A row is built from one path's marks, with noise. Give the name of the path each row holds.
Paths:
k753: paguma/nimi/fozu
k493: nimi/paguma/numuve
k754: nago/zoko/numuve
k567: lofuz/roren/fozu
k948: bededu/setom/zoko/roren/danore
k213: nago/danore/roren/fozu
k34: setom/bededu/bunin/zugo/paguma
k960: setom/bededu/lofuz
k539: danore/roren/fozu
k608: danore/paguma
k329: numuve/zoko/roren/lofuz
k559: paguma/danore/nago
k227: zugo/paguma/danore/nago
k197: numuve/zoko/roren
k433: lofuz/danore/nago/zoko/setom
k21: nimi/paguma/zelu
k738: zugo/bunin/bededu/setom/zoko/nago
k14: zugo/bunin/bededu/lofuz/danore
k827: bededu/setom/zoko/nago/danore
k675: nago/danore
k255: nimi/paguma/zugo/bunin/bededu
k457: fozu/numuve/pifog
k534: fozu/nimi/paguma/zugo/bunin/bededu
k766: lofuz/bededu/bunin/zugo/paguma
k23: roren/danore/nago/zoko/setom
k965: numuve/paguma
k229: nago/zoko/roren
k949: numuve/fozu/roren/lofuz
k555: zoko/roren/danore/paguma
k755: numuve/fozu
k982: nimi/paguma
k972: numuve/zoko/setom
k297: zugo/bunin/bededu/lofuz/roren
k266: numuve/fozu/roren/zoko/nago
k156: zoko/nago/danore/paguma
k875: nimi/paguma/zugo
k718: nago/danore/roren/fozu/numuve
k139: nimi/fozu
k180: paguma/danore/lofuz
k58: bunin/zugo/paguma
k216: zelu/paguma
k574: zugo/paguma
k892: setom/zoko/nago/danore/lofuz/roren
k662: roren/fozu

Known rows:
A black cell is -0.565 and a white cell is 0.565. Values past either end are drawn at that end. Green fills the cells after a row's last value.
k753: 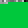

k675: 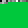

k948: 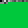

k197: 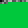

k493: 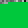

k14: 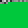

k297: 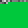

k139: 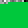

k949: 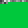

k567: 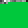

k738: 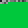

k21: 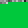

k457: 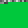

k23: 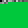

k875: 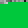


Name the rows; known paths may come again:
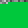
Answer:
k534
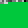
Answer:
k982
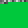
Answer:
k457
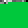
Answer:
k662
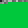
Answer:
k266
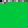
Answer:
k718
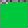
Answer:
k255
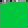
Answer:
k180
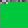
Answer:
k34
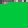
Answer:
k965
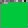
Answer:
k493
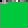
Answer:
k559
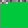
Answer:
k58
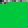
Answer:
k329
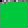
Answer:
k892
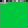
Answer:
k608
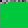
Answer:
k738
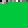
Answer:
k675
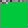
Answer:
k766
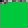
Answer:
k197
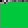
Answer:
k948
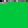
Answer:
k555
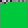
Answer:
k14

